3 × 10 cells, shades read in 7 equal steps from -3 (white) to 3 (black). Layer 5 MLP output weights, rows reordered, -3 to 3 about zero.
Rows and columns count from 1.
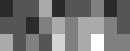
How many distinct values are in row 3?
5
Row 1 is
2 1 1 -1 2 1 1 0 2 1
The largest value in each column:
2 1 2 1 2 1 1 0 2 1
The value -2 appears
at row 3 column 5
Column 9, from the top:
2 0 0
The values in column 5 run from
-2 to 2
